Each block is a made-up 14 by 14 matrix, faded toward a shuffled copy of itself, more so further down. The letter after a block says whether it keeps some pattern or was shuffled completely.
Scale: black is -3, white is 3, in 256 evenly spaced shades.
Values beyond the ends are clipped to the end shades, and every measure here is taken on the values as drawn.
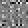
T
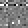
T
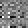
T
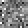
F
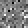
F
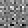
T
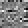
T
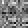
T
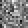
F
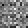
T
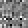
T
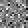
F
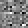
T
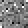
F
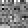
T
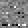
T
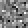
F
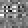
T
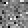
F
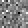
F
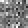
T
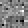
T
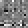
T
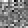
T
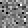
F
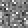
F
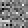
T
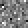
F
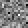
F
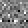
T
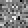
F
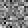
T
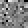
T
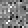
F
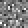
F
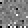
T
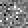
F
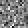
F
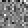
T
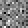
T
